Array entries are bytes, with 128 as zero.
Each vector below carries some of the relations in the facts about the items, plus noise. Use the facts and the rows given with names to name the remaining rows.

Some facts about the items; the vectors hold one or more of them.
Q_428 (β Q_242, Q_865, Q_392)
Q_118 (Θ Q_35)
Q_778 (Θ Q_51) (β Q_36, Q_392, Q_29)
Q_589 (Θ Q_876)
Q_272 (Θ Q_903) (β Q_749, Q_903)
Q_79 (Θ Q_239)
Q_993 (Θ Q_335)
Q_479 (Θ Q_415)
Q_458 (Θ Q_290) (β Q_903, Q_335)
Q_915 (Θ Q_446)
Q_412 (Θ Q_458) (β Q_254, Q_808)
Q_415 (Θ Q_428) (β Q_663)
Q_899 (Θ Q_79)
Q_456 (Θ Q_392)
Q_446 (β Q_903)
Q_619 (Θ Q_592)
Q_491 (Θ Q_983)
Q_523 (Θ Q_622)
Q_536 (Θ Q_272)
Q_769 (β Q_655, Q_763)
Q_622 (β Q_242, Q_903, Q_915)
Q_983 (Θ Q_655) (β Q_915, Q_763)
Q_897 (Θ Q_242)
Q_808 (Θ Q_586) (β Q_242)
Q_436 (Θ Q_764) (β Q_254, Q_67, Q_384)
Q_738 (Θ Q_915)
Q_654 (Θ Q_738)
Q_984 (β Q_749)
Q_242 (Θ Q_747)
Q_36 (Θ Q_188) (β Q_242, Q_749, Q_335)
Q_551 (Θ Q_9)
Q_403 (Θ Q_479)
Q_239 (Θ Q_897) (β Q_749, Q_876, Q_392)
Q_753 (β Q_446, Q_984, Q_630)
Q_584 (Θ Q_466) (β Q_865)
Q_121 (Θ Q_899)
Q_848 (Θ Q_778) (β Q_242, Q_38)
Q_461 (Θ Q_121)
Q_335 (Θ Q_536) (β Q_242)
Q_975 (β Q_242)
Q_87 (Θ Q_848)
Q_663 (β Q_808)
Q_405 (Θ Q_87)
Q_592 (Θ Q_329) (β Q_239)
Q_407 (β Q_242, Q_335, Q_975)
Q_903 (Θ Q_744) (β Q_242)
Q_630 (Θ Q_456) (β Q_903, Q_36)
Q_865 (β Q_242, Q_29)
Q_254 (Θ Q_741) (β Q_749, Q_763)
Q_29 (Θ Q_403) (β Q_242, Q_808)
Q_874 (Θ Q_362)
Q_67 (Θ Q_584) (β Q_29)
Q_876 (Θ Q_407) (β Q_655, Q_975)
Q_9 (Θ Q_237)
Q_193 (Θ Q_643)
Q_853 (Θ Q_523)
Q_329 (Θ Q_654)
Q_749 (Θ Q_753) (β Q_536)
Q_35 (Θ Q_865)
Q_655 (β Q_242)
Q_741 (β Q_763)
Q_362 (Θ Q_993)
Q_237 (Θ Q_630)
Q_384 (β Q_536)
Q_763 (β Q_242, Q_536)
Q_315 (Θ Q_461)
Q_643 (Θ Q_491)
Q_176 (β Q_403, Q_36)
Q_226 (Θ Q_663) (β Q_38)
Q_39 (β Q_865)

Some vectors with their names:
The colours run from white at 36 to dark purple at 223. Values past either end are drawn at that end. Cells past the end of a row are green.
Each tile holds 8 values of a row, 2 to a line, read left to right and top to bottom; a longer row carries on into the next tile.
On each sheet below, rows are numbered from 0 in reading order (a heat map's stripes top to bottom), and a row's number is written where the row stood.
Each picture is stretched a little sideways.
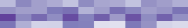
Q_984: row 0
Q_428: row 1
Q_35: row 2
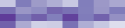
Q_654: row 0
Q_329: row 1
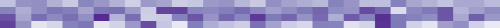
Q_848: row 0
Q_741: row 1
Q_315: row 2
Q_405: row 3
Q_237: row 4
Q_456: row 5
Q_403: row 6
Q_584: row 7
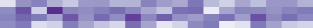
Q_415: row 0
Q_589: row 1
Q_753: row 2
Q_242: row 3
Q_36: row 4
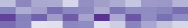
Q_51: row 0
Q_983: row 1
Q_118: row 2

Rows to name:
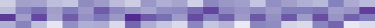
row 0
Q_536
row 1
Q_67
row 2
Q_9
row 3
Q_619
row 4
Q_763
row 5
Q_392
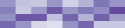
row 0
Q_239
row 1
Q_874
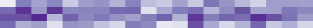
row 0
Q_592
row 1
Q_808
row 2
Q_897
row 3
Q_738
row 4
Q_551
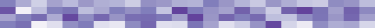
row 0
Q_747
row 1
Q_865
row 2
Q_663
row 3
Q_630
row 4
Q_461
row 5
Q_436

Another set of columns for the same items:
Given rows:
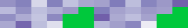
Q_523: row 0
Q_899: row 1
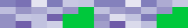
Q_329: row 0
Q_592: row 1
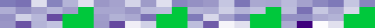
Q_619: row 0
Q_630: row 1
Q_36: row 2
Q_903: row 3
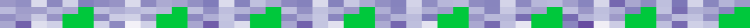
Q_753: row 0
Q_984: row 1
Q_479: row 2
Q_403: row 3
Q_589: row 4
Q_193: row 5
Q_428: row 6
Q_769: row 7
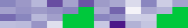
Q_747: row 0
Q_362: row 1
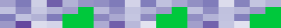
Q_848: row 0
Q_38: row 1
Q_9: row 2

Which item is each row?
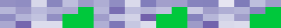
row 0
Q_176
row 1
Q_412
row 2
Q_392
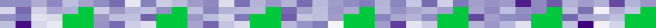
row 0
Q_744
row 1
Q_654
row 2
Q_415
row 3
Q_315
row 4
Q_622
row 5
Q_242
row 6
Q_335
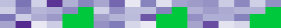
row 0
Q_655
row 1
Q_915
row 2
Q_458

